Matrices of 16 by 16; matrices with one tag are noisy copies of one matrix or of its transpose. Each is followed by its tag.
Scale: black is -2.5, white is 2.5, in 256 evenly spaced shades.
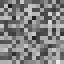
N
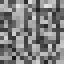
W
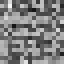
W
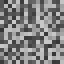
N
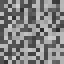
N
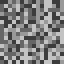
N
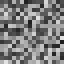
N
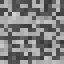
W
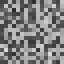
N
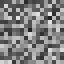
N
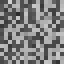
N
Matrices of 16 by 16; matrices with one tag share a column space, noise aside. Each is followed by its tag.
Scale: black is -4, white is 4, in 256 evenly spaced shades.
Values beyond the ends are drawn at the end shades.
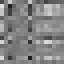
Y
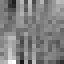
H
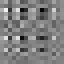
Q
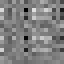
Q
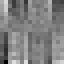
H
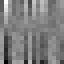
H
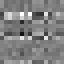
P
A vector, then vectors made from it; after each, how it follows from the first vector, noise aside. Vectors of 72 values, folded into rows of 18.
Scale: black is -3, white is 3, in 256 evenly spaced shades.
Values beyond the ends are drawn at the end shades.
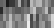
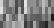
reversed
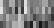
reversed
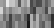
negated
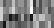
wrapped around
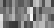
wrapped around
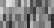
negated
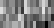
reversed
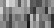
negated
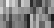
negated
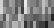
reversed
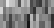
negated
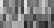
reversed
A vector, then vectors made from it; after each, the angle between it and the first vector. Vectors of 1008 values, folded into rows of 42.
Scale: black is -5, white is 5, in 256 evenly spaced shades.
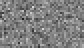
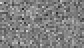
partly aligned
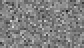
orthogonal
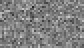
nearly opposite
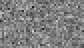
nearly opposite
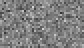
nearly parallel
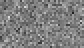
orthogonal
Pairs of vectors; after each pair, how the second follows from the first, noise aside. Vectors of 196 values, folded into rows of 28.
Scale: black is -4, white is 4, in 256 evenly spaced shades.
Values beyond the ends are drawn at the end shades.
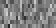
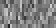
copied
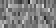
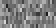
wrapped around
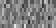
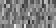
copied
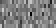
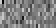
wrapped around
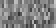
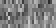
wrapped around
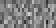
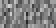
wrapped around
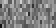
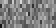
copied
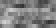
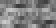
copied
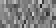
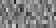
wrapped around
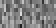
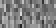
copied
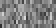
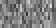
wrapped around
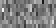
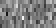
wrapped around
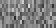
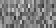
copied
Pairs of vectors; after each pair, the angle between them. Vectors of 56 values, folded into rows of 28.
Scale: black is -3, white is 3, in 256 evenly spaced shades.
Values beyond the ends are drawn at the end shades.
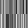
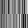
partly opposed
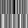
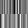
nearly parallel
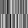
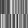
nearly parallel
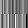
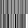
nearly opposite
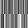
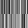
partly aligned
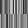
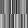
orthogonal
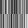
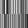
nearly opposite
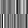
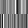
nearly parallel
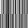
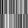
partly opposed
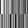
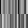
partly aligned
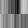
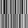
orthogonal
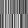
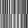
orthogonal
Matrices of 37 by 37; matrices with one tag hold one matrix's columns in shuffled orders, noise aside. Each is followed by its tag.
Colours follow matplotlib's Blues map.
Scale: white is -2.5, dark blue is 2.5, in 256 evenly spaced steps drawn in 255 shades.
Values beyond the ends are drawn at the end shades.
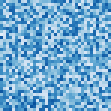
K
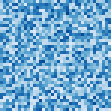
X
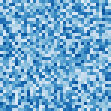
K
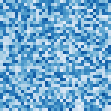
X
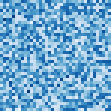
X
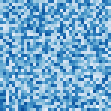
K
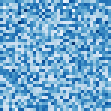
X
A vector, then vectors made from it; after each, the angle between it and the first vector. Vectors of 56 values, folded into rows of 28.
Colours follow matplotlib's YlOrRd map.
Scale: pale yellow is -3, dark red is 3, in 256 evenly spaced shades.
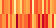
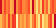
nearly opposite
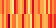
partly opposed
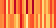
partly opposed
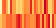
partly aligned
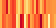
orthogonal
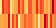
orthogonal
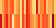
partly aligned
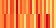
partly aligned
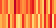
partly opposed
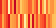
orthogonal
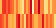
partly aligned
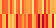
nearly parallel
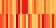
partly aligned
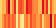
partly opposed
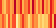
nearly opposite
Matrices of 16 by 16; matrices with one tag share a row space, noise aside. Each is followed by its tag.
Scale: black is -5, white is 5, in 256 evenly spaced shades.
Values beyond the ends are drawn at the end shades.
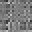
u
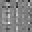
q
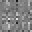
q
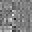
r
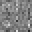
q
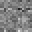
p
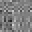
r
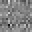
u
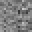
p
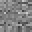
p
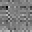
u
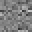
p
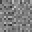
r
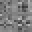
p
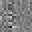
r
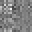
r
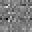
u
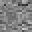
p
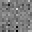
q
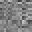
p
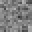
p
